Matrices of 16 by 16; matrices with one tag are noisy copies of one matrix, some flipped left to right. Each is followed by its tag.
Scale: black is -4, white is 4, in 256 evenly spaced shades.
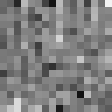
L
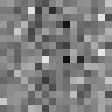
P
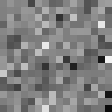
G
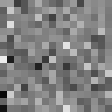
G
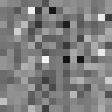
P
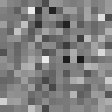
P
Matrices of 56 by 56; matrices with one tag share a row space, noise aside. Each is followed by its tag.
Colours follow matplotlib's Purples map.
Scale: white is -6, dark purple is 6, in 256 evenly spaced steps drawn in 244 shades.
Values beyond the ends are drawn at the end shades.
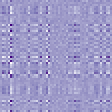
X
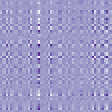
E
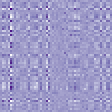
X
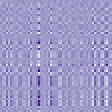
E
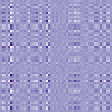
X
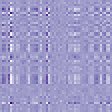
X
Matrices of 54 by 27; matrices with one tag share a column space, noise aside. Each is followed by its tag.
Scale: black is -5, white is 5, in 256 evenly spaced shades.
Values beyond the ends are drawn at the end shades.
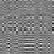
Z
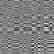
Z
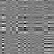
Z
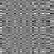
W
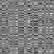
W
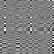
Z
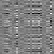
W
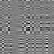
Z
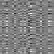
W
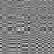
Z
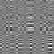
Z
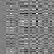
W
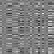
W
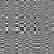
Z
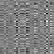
W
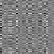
W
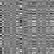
W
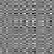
W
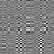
Z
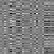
W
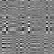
Z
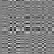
Z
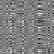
W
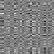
W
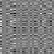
W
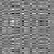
W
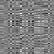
W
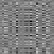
W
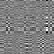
Z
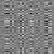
W
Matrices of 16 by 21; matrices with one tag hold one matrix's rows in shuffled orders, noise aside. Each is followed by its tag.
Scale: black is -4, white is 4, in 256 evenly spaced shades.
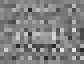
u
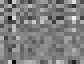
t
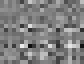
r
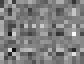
t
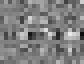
r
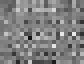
u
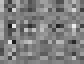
t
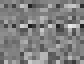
r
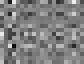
t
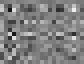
t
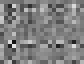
t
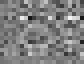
r
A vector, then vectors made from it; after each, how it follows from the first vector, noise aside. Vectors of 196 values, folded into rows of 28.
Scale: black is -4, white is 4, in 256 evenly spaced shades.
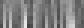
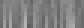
shrunk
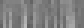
shrunk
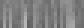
shrunk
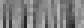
negated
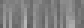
shrunk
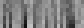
negated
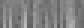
shrunk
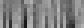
negated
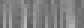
shrunk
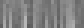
shrunk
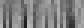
negated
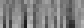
negated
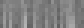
shrunk
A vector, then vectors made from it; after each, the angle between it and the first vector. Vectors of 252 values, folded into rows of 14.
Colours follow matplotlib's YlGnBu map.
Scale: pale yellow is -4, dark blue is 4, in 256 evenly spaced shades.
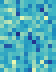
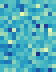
orthogonal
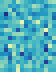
orthogonal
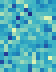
orthogonal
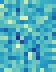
partly aligned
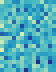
partly aligned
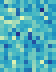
nearly parallel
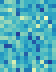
nearly parallel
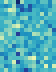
partly aligned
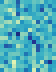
nearly parallel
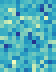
nearly parallel
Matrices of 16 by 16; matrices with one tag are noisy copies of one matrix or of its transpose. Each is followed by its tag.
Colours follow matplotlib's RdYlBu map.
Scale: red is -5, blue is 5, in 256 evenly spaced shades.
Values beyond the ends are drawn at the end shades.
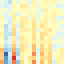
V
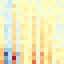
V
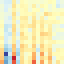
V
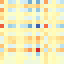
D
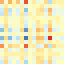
D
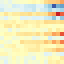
V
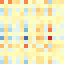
D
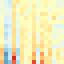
V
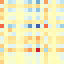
D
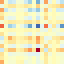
D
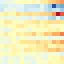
V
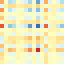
D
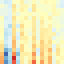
V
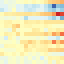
V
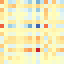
D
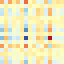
D
